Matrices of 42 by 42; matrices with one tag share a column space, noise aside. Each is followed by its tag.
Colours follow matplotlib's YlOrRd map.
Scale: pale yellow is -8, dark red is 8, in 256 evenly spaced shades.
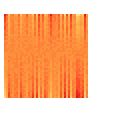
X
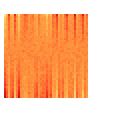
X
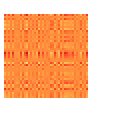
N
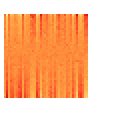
X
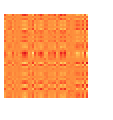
N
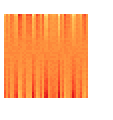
X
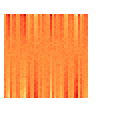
X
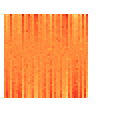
X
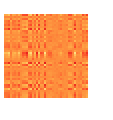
N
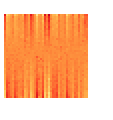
X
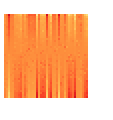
X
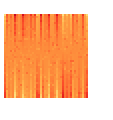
X
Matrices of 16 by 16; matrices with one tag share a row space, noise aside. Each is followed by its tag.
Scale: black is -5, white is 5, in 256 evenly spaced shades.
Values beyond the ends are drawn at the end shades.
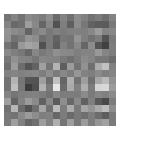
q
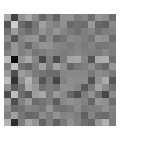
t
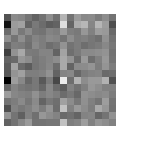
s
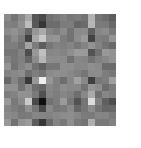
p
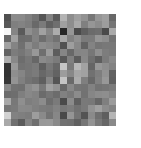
s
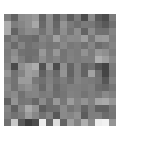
q
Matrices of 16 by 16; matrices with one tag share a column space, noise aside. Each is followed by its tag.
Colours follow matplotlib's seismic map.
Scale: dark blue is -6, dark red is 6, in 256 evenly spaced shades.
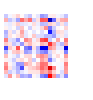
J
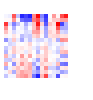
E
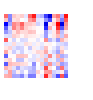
E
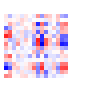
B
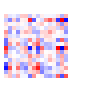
J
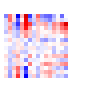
E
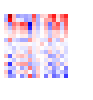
E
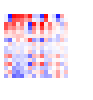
E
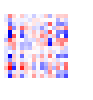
B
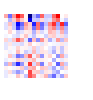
E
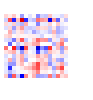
J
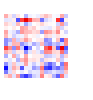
J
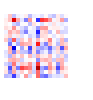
J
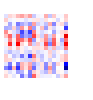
B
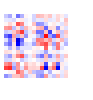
B
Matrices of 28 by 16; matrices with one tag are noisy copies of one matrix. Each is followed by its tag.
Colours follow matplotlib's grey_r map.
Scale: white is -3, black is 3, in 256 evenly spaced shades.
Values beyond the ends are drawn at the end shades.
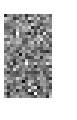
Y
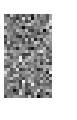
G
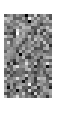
Y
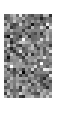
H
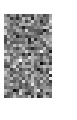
G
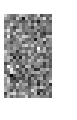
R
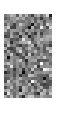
H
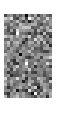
Y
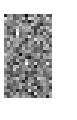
Y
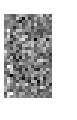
R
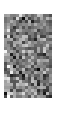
R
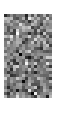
Y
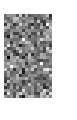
H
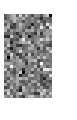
H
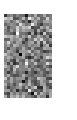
Y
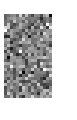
H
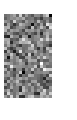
H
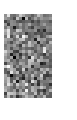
R
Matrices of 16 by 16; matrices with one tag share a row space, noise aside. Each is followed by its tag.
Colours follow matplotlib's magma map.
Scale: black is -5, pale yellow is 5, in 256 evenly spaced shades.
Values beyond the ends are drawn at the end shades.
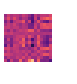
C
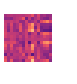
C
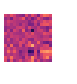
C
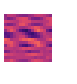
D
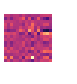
C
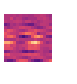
D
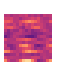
D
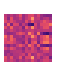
C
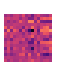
C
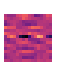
D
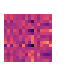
C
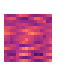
D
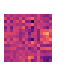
C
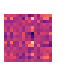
C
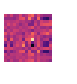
C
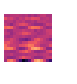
D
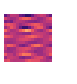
D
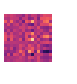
C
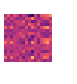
C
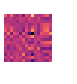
C
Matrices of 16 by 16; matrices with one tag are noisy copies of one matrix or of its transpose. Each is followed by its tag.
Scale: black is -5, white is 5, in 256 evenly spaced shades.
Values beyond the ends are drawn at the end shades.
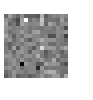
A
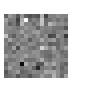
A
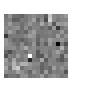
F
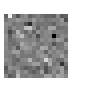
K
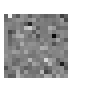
K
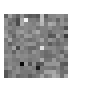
A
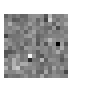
F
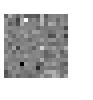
A
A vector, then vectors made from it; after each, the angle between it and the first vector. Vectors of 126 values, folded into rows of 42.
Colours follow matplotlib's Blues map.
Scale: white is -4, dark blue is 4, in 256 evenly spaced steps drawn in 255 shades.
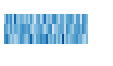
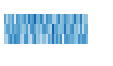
nearly opposite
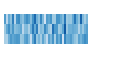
nearly opposite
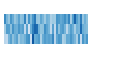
partly opposed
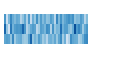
orthogonal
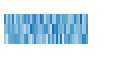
nearly opposite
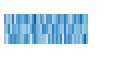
nearly opposite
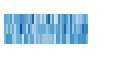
orthogonal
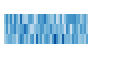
partly aligned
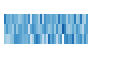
partly opposed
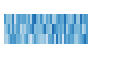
nearly opposite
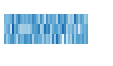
partly opposed
